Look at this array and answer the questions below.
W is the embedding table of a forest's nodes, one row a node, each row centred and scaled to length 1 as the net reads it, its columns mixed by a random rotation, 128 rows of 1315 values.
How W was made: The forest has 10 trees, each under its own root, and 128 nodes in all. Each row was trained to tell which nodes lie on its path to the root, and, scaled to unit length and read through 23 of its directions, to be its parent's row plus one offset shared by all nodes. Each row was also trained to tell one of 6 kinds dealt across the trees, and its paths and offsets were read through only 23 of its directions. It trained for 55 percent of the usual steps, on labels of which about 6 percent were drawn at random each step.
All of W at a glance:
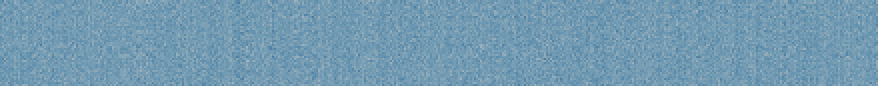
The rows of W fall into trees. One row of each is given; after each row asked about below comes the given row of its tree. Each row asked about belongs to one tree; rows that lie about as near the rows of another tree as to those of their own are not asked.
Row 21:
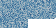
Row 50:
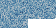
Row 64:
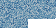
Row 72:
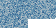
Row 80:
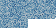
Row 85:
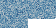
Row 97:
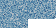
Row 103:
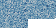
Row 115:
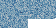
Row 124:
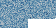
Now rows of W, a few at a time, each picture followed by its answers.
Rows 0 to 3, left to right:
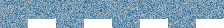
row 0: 72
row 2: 115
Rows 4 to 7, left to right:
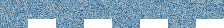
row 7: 64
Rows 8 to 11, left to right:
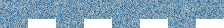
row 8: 85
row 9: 97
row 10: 115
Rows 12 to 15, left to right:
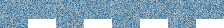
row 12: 115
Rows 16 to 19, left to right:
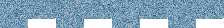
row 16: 72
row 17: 21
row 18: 124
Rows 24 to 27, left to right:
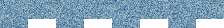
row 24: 115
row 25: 115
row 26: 115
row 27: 97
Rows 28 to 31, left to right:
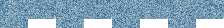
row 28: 124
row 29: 50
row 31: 21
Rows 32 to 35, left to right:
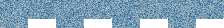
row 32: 124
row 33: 85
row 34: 72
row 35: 21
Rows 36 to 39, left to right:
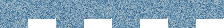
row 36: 85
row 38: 85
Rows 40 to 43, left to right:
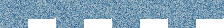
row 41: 97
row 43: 124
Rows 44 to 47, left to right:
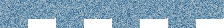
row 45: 85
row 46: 72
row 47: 72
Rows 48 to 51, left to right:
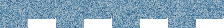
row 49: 50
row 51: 124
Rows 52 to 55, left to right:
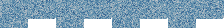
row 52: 97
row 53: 50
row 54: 115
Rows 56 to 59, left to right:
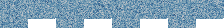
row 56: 72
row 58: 85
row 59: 64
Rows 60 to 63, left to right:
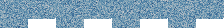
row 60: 50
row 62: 72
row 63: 21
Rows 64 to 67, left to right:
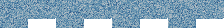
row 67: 103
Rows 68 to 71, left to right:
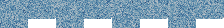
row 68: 115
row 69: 50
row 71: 103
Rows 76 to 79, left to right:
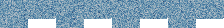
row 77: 72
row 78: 85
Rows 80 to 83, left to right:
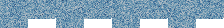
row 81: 85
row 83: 21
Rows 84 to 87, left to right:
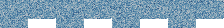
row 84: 85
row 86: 97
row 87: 72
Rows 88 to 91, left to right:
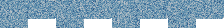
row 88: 72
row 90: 124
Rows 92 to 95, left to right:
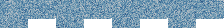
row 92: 124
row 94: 115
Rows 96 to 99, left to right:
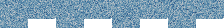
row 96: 124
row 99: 85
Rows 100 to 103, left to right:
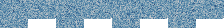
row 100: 72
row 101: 103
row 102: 50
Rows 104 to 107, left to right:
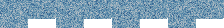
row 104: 124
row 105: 72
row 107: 97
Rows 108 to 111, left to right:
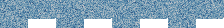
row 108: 115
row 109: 103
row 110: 97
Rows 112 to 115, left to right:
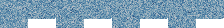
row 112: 85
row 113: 97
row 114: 21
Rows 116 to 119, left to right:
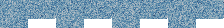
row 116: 124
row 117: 124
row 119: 115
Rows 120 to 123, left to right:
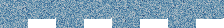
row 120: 85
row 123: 124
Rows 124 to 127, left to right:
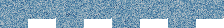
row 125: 80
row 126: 115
